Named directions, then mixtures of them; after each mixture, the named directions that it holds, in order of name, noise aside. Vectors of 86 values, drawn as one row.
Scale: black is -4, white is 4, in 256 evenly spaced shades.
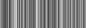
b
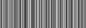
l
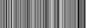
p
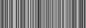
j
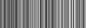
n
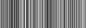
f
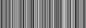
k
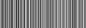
f, j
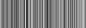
f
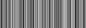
k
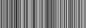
f, l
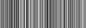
f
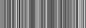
b, j, p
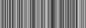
b, p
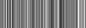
p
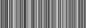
b, j, l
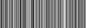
j, k, l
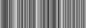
b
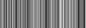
n, p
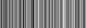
k, l, n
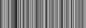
b, n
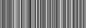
b, l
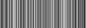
j, k, p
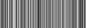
j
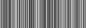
b, j, k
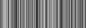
b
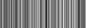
l, n, p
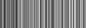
n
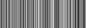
k, p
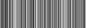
b, j, k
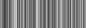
b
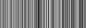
f, j, k
